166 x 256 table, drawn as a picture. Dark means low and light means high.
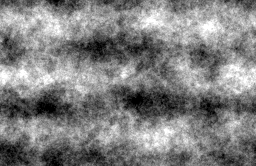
Stripes: horizontal, repeating 3 times. Histogram: bell-shaped. Average level on the scale: 50%. Ninth with the highest average: top right.
